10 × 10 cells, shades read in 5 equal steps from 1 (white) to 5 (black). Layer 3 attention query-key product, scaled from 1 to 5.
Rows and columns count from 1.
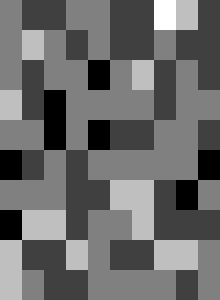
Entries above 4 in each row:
0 0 1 1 2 2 1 1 0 0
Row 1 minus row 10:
1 1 0 -1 0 1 1 -2 -2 1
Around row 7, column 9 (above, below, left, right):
3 4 4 3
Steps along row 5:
same up down up down same down same up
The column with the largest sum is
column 10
